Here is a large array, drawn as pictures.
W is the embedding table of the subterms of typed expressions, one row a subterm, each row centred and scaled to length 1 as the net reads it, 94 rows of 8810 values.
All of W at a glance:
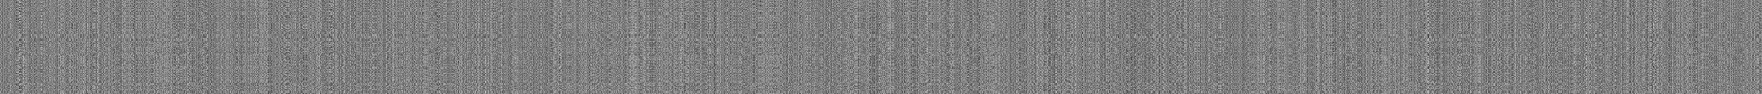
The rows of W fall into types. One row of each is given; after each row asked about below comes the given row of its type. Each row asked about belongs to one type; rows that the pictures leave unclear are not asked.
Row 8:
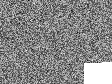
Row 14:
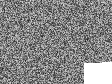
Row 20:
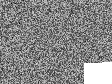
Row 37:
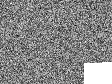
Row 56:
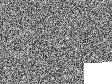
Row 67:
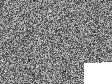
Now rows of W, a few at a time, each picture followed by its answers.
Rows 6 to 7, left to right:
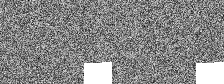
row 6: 14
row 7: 56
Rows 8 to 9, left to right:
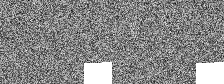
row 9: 37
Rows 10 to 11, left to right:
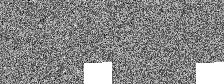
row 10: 56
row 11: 20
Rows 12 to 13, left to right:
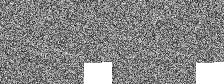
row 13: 14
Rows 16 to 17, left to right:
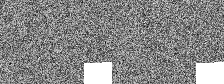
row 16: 67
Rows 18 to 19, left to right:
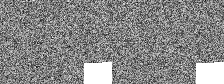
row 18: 56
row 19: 56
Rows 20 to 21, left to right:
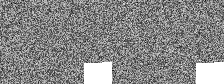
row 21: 56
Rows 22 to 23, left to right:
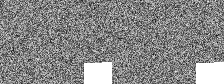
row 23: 8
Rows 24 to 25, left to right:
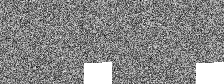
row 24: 14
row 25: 14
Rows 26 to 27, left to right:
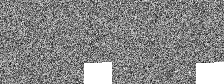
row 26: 8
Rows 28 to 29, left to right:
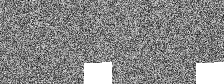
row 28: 14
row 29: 67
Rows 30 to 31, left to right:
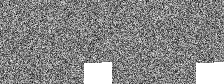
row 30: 67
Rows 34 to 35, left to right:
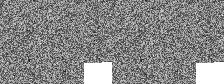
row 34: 67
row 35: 67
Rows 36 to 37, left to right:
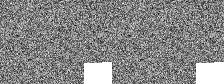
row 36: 37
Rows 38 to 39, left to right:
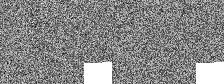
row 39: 20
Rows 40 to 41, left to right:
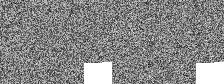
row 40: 20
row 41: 37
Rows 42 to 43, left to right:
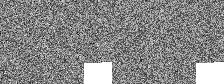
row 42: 8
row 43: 67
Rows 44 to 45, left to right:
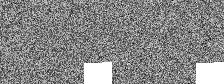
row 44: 20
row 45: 8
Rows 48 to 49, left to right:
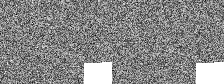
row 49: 56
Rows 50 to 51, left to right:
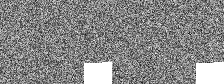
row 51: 8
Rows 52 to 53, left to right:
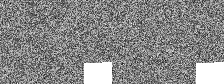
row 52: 56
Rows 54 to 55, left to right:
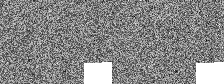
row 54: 67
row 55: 20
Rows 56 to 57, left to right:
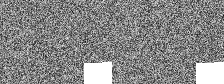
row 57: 67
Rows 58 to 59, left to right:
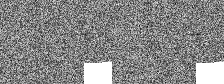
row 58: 14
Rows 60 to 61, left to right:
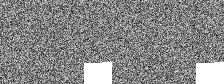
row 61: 14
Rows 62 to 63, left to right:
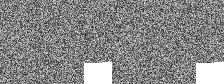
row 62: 14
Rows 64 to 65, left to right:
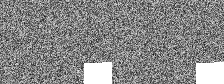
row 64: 56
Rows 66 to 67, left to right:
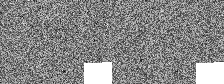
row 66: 20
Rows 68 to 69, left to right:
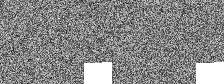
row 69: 20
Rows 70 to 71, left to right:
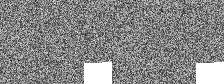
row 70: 14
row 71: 20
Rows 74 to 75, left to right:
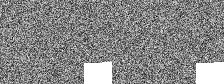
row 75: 67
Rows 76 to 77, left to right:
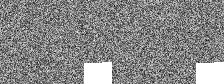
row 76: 14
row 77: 20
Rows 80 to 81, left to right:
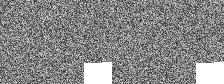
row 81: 14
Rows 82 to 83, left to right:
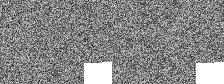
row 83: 56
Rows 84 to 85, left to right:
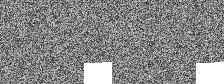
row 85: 37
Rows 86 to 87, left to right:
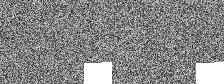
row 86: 8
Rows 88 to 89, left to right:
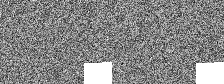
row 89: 67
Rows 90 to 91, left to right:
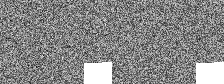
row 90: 8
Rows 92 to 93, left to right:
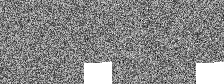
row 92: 14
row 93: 56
